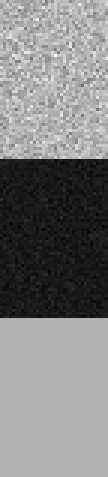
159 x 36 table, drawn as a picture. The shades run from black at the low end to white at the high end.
The table splits into 3 rows of 1 panel. Panel 1,1: high, fine-grained. Panel 2,1: very low, fine-grained, faint in contrast. Panel 3,1: high, flat.
